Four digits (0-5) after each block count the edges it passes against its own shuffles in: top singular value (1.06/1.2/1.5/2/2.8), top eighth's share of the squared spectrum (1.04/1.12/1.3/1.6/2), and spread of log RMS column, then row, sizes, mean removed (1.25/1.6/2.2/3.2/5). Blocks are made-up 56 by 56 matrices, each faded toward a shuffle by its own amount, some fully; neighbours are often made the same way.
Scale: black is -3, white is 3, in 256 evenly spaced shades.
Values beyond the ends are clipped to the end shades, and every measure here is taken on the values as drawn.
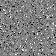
0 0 1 0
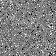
0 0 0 0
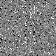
1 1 2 0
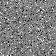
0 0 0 0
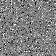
0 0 0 0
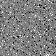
0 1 1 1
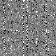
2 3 3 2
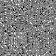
3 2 1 0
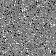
0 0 0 0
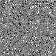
3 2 1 1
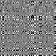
5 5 3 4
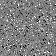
1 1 0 0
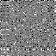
4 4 1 2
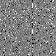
3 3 2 0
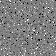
0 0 0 0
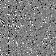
2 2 1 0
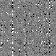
4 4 2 1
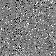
2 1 0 0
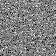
0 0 0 0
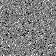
0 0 0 0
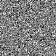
0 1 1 0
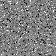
2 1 0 0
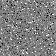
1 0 0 0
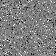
1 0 0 0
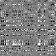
4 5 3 3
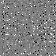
3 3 1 1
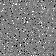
2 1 0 0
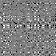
4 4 2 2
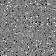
2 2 0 0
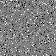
3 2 0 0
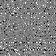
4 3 1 2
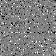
3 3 1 1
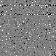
3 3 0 2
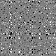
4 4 2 2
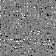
3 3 0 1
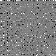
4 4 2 2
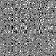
4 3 2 2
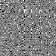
4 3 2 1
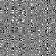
4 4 2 2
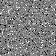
2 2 0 0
